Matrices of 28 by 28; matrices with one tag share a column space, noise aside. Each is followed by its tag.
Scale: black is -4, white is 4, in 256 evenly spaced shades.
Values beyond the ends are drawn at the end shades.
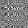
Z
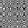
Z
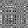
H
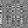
H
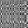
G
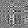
H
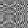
G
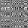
Z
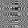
Z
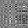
H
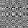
Z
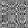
G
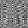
H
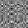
G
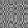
G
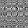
Z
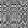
G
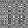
H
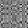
G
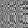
G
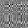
G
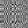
G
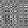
H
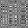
H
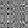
G
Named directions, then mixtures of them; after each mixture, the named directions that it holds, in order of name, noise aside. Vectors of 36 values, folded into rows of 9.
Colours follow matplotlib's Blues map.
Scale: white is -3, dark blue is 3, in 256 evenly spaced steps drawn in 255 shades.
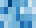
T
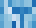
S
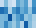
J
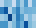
J, T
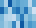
S, T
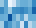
J, T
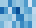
J, S, T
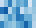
J, T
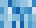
S, T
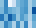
J, S, T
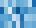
J, S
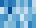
J, S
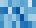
J, S, T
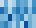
J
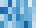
J, T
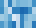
S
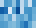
J, S, T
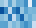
J, S, T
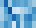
S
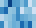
T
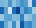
J, S, T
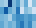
T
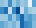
J, S, T
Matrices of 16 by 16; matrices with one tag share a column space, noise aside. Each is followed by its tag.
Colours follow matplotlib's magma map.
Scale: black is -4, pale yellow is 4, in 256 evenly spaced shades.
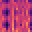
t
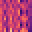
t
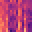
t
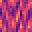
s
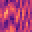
s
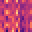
t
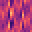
s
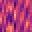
s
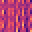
t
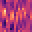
s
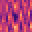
s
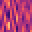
s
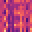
t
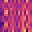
t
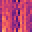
t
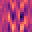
s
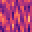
s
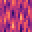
s
